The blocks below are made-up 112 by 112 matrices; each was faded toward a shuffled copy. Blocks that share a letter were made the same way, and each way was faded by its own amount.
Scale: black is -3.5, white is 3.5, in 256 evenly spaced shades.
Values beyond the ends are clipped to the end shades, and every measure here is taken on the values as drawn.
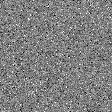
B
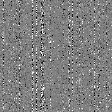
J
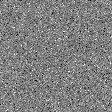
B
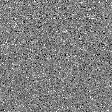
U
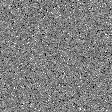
B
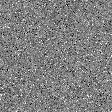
B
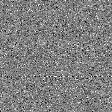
U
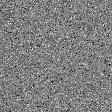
B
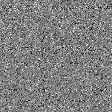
U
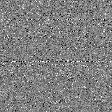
U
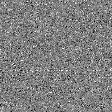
U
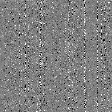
J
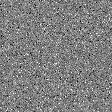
B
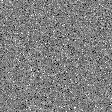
B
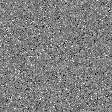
B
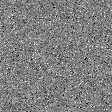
B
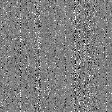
J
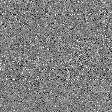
U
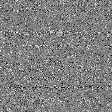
U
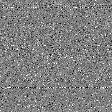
U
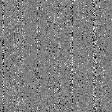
J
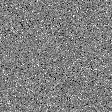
B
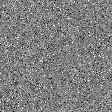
B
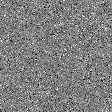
B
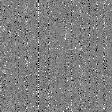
J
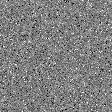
B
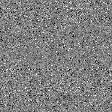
U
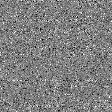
U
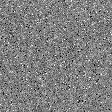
B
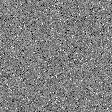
B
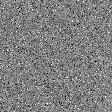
B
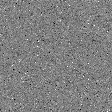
B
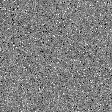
B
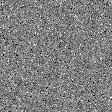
B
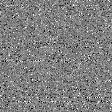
U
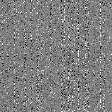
J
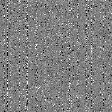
J
